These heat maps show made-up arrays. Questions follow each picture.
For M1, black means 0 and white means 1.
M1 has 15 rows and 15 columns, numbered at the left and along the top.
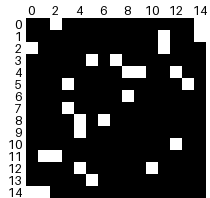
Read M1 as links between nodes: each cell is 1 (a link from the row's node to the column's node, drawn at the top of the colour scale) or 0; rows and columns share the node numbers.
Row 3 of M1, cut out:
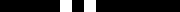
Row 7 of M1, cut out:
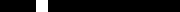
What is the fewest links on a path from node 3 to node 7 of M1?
1
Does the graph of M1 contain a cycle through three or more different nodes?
yes
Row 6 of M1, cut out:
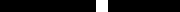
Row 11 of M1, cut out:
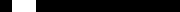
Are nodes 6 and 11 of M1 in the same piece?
no
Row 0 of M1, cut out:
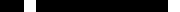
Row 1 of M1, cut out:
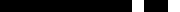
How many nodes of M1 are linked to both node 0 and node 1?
1
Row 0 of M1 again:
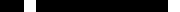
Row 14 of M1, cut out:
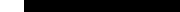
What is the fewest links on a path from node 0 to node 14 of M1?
1
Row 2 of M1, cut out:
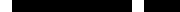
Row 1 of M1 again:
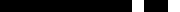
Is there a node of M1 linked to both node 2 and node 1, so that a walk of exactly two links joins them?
yes
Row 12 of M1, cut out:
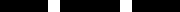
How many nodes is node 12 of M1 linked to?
2
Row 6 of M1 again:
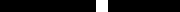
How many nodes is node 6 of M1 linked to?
1
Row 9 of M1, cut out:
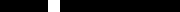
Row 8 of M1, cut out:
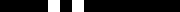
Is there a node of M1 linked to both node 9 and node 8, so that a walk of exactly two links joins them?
yes
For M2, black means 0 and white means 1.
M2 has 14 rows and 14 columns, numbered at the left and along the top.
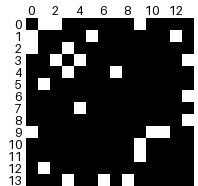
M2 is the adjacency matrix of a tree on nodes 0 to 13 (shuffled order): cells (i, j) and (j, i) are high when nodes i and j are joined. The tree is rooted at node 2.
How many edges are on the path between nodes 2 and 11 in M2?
3
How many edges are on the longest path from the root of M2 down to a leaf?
3
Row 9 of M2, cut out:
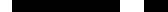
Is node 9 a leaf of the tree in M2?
no
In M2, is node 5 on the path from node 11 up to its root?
no
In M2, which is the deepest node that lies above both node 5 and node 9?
0
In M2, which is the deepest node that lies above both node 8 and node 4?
3
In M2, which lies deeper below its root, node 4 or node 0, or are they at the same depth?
node 4
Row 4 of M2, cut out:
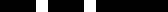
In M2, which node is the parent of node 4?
3
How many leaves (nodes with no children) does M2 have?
7
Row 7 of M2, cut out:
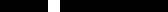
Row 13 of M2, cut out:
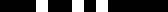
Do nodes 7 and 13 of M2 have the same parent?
no
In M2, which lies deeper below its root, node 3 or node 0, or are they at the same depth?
the same depth
